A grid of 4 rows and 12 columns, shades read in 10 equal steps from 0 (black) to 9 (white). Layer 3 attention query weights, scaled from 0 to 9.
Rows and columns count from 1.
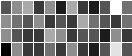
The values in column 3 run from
2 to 6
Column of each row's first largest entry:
11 8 5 11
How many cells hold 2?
13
